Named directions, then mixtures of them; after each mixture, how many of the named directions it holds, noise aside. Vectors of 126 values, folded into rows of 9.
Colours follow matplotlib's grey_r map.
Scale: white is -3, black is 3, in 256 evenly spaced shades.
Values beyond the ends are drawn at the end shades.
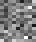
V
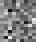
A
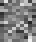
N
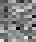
one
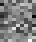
two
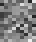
two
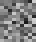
three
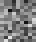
one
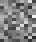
three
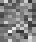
one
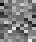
two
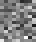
two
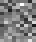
three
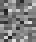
three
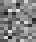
one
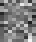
one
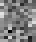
two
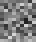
three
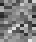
two
